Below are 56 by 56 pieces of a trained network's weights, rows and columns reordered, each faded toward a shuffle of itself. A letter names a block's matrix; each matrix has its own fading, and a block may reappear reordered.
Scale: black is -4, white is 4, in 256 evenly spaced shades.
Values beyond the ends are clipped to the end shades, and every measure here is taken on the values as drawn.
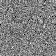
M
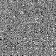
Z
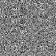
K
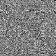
K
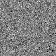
M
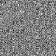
K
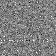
M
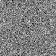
M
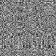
K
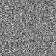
K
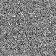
M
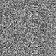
K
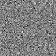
M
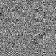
K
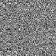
K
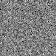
M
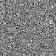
Z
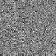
K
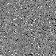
Z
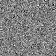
M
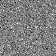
M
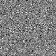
Z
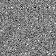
M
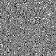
Z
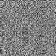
K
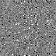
Z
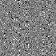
Z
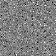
Z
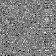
Z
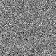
M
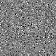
Z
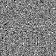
M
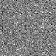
Z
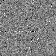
M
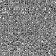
Z
